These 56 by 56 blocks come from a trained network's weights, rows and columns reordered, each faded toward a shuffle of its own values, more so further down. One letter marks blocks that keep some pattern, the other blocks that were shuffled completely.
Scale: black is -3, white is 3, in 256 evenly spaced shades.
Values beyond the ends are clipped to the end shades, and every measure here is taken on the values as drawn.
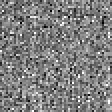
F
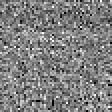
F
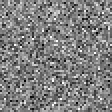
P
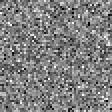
P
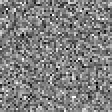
F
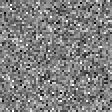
P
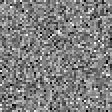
P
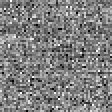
F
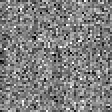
F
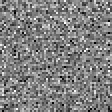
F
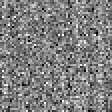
F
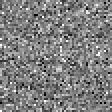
F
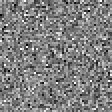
P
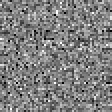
F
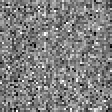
F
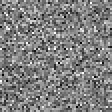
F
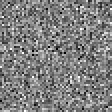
F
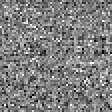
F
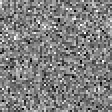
P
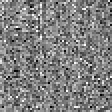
F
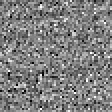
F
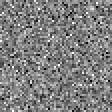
P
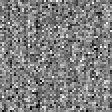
F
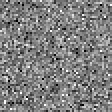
P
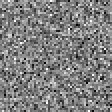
P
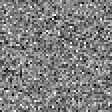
P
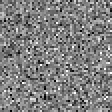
P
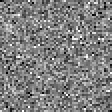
P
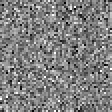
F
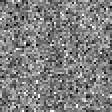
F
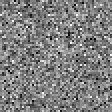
P
